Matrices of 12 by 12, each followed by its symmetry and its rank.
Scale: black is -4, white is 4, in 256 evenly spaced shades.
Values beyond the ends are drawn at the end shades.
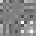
symmetric, rank two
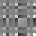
symmetric, rank one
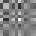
symmetric, rank one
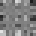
antisymmetric, rank two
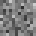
neither, full rank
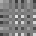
symmetric, rank one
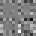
antisymmetric, rank two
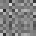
antisymmetric, rank two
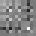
symmetric, rank two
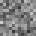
neither, full rank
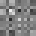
symmetric, rank two
